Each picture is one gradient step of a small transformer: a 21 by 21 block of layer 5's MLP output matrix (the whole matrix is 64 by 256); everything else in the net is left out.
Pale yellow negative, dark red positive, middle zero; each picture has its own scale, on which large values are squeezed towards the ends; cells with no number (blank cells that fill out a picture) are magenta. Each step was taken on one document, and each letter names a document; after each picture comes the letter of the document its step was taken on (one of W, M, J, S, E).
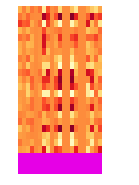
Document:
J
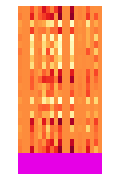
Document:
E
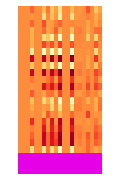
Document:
E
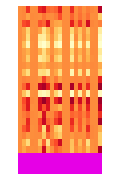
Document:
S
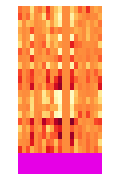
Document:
E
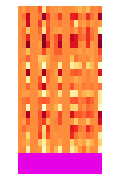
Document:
S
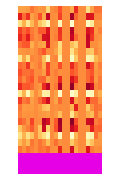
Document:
J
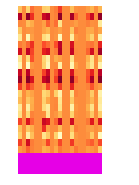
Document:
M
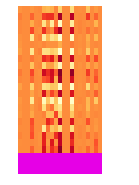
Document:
E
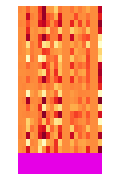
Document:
S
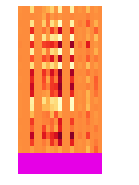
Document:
E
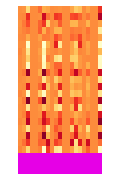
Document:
S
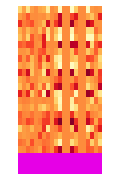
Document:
J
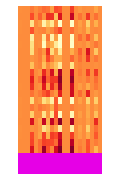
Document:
E
